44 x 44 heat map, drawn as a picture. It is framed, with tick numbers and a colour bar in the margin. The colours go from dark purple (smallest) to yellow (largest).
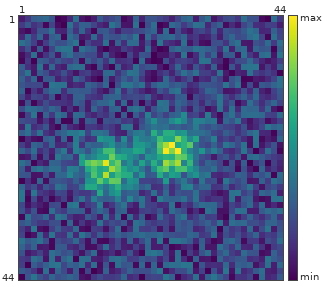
No seam splits the table. No single row or column stands out from its neighbours. There is no overall slope. There are two bumps. Most values sit low, with a long tail of high ones. The ninth with the highest average is the centre.
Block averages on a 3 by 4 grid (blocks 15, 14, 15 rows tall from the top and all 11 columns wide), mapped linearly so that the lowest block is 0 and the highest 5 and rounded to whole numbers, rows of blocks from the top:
0 0 0 0
1 5 5 0
0 0 0 0
